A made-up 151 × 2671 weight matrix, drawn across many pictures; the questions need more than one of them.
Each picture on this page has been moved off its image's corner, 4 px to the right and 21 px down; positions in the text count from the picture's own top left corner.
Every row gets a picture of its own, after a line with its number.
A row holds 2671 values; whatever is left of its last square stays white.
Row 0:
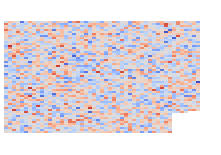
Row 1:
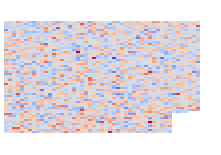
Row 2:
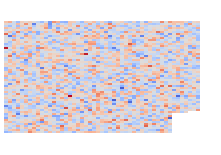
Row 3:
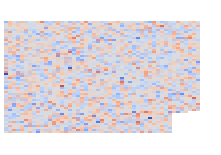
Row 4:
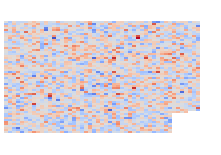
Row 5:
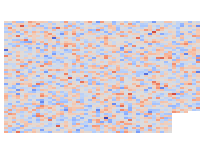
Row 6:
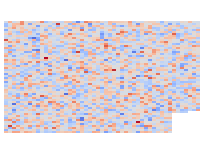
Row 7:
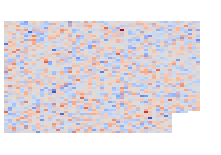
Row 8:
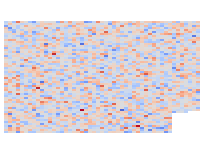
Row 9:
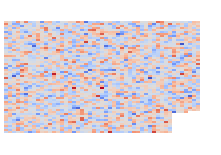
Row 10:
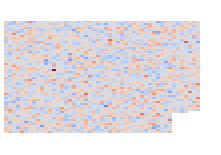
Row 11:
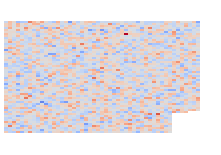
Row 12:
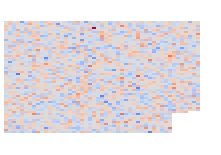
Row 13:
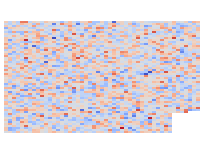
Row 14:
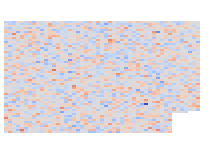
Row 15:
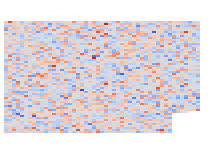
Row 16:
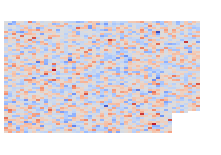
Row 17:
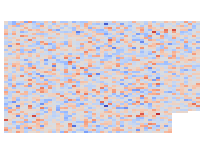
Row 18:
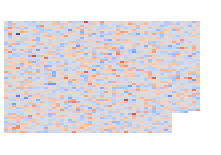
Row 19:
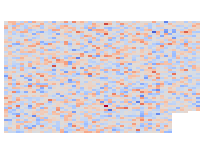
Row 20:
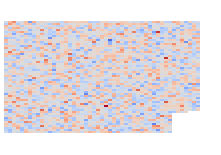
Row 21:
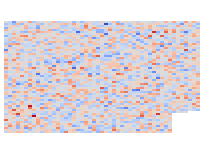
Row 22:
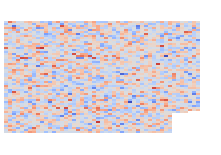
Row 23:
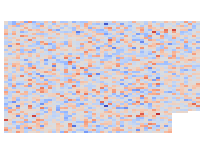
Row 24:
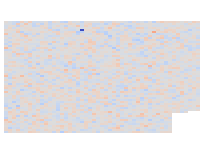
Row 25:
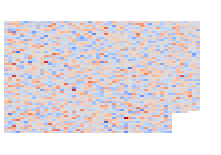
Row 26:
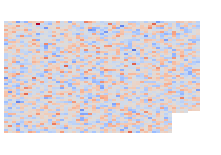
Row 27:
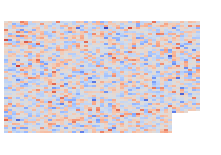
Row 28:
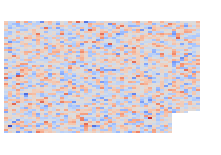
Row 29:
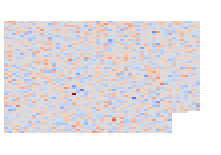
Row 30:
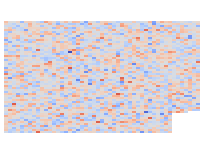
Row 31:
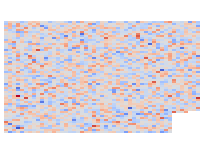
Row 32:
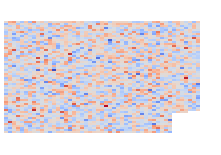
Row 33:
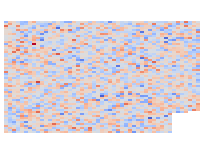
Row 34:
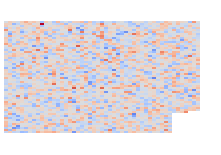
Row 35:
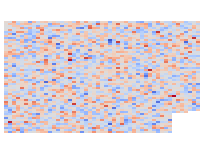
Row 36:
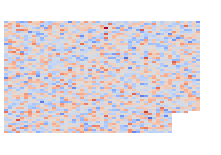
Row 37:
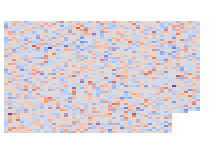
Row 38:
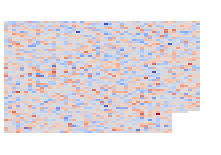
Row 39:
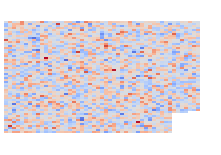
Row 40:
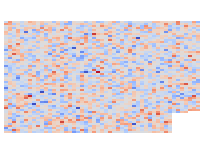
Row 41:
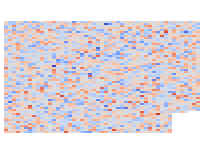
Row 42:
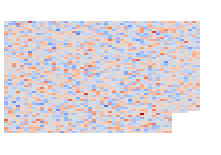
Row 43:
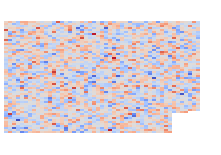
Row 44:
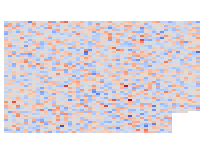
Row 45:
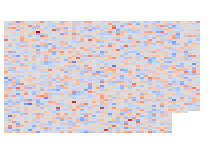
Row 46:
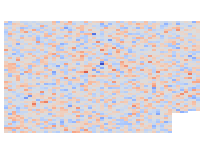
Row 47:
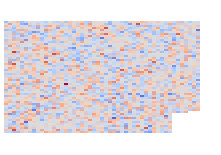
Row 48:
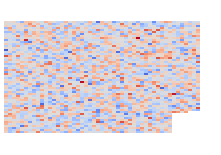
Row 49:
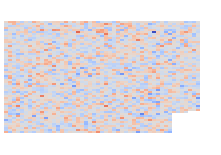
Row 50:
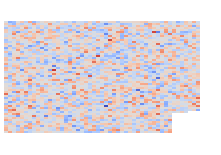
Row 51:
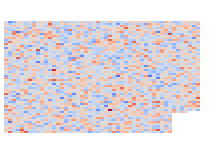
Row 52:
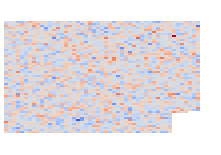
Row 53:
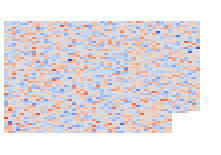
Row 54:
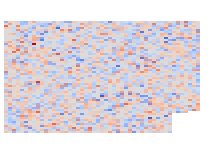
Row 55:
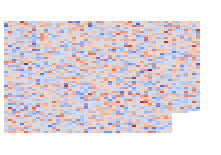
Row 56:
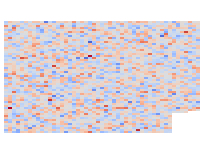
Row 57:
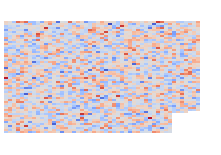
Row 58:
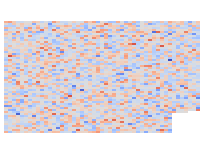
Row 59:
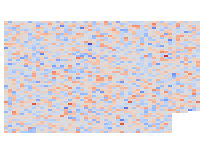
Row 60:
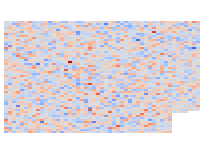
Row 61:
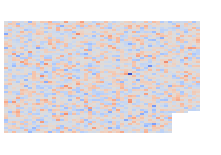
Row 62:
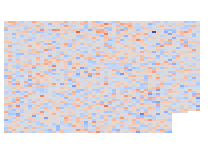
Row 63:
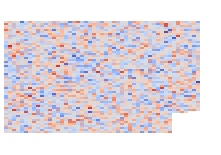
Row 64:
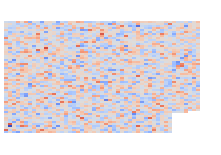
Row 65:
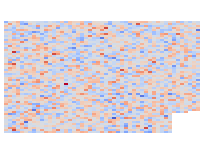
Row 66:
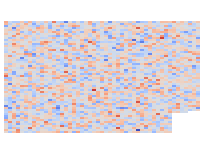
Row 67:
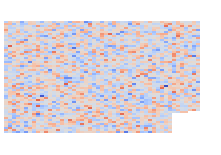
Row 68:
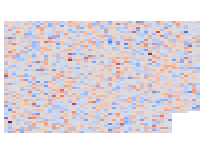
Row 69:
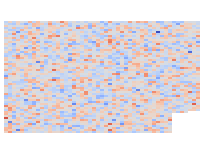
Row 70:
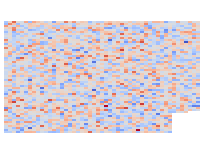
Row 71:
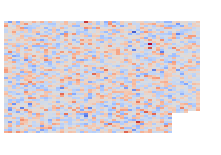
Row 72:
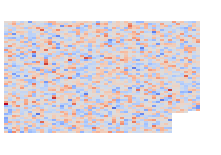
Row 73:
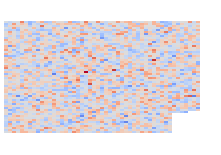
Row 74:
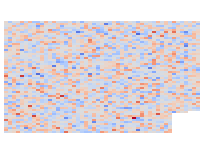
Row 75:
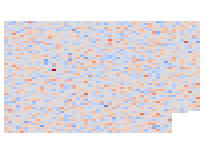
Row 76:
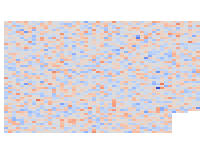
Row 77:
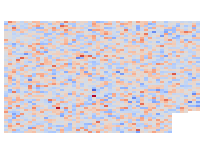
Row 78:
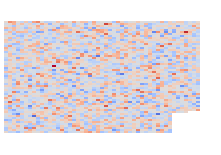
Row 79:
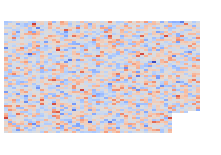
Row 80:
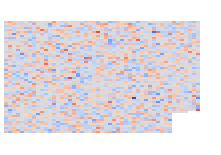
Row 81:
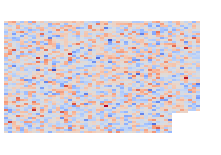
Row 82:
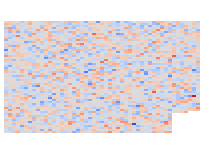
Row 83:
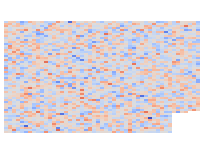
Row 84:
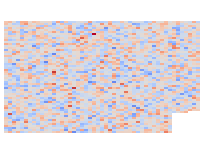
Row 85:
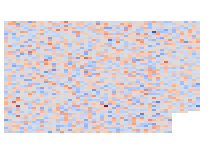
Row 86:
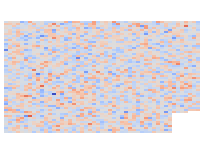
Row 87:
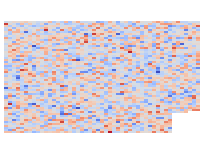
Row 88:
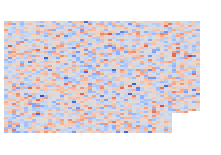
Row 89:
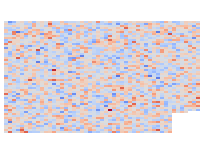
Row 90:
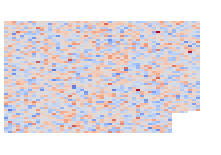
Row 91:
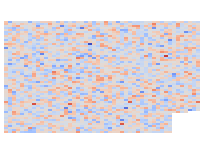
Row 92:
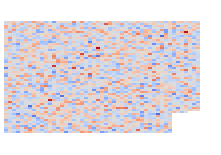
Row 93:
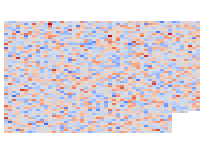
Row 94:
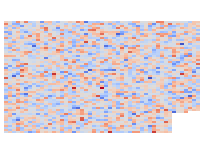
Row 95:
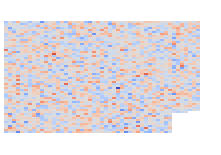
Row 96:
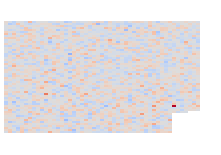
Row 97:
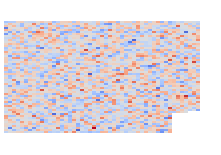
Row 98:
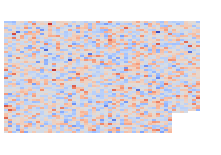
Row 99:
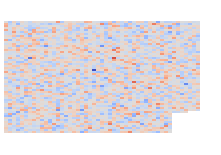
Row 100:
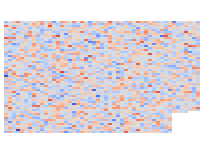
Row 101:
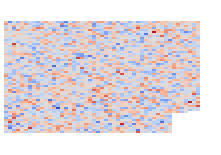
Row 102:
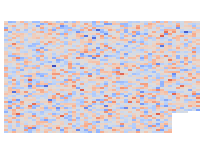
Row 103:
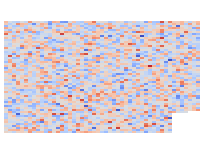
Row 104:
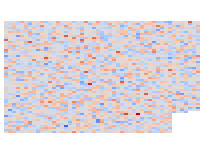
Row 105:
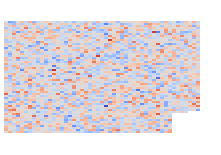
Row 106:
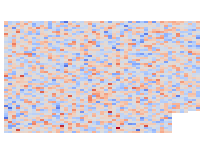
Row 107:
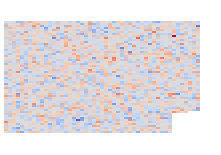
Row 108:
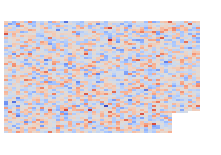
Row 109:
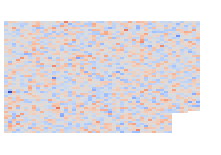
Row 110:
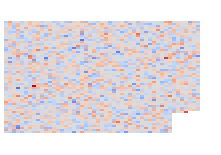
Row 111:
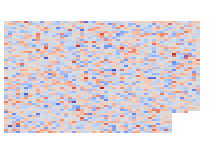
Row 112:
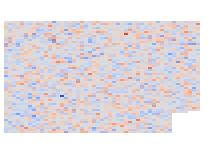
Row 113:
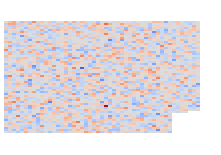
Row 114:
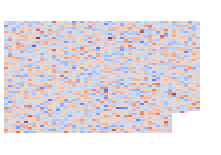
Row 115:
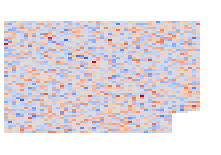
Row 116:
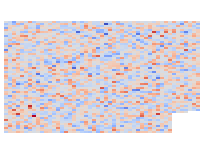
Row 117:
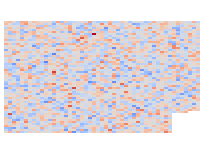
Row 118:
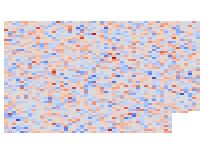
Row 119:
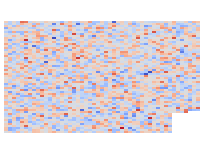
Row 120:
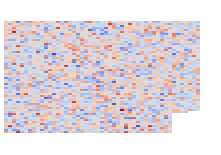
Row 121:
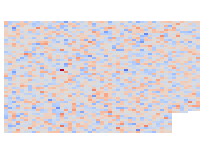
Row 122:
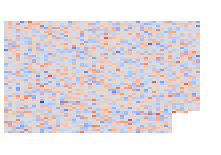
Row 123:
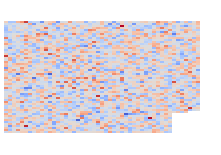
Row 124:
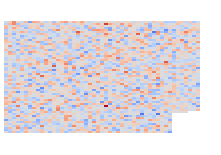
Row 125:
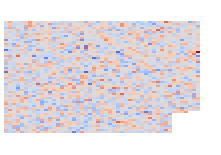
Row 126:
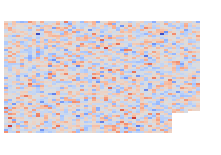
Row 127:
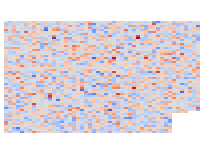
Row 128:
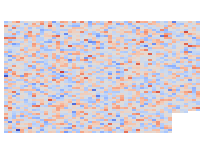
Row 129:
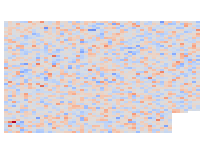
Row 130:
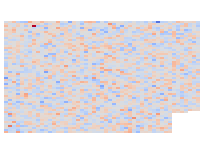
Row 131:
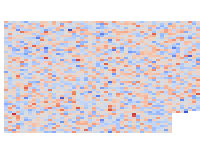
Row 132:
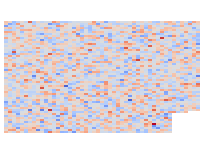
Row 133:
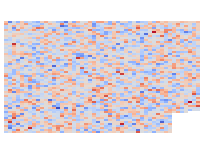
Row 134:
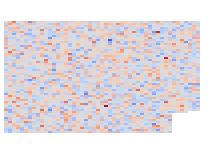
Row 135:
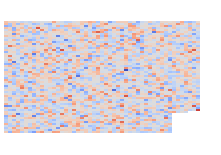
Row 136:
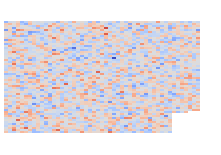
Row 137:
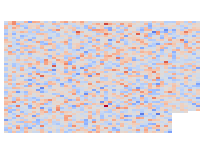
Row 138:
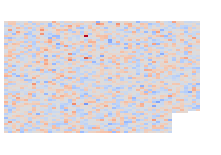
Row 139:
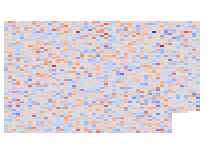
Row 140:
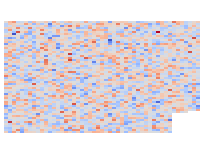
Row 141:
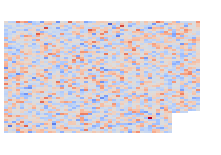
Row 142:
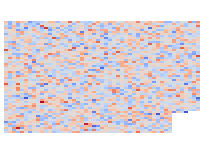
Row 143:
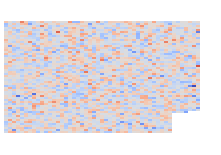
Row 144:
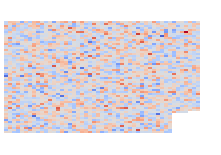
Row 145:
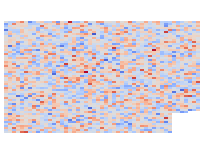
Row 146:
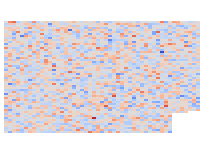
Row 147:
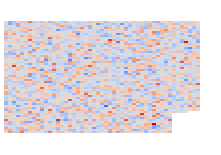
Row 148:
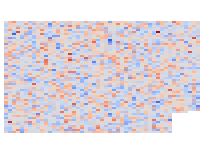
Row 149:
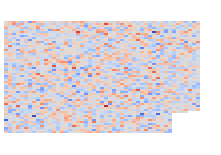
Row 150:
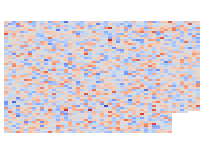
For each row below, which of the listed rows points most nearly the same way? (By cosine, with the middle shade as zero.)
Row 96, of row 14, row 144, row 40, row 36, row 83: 14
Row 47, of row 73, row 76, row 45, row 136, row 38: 136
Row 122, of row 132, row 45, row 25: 25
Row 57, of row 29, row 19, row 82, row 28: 28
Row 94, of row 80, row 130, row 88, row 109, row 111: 111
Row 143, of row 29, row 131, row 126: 131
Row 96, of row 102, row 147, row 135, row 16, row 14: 147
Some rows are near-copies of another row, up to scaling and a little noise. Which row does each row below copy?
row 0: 63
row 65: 47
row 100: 128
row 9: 94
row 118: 43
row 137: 124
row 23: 17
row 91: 59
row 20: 134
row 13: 119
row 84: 117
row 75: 10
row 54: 33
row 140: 148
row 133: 101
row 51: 89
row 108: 150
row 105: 50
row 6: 39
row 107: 52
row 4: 127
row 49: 62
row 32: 81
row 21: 116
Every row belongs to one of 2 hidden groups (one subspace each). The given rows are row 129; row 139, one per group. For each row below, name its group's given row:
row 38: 139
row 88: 129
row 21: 139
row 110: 129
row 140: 139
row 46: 129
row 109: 139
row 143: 129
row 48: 129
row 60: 139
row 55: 129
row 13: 129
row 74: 139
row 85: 139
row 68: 139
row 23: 139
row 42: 139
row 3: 129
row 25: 129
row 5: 129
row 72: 139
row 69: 139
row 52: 129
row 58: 139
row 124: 139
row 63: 129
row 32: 139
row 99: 129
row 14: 139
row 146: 139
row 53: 139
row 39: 129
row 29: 139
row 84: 129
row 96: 139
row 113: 139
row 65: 129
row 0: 129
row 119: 129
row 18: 129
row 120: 129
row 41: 139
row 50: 139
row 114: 139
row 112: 139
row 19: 139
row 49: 139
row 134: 139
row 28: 129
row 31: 129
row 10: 139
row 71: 129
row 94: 129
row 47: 129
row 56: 139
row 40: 129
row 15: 139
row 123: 129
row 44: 139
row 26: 129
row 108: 139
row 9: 129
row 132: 139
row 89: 139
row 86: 129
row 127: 129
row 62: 139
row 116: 139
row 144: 139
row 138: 139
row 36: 129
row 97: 139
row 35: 139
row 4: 129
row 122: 129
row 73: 129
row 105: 139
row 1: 129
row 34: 129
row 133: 139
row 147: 139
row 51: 139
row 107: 129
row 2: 139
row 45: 129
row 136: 129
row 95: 129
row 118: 129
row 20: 139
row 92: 139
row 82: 129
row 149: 139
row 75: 139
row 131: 129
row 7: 129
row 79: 139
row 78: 139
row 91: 139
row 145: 129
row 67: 129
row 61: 139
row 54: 129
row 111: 129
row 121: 139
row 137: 139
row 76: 129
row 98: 139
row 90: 139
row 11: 129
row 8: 129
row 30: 129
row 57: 129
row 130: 129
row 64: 129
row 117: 129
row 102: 139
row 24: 139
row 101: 139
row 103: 139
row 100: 139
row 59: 139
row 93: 139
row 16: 139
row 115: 139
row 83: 129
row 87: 129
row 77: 139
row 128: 139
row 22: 139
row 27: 129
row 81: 139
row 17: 139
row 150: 139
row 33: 129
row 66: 139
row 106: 139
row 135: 139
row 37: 129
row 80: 139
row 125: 129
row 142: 129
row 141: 129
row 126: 129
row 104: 129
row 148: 139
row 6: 129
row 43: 129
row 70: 139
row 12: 129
